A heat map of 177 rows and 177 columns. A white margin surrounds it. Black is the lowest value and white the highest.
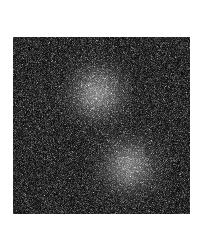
Most values sit low, with a long tail of high ones. No row or column stands out. Neither half mirrors the other. There are two bumps. Overall the values sit about 20% of the way up the scale. There is no overall slope.
